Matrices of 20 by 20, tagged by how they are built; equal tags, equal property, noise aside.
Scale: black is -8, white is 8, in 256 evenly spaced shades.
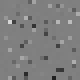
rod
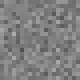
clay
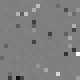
rod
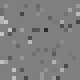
rod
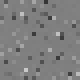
rod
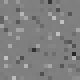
rod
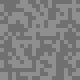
clay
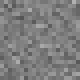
clay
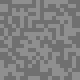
clay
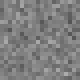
clay
